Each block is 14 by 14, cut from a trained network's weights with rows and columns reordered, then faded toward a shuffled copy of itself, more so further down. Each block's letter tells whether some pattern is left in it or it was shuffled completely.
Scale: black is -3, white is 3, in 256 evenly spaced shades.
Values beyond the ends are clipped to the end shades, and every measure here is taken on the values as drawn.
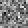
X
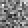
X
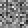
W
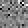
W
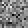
X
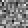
X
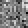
W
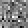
W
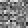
W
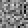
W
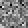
X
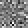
W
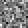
X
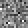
X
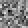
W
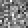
X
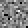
X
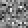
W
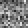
W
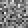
X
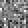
X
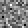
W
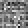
W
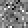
X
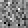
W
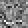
W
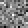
X
